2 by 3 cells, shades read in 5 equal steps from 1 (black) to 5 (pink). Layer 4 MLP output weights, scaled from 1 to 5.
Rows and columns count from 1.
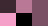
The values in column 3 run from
3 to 3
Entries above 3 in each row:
1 1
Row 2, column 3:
3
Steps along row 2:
down up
